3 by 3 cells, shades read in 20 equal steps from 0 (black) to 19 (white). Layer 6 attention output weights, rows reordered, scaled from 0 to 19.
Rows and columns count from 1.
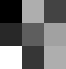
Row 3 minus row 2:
16 -3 1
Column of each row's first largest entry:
2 3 1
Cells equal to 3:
1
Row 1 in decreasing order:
13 5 0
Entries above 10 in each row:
1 1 2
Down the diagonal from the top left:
0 7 13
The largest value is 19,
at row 3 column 1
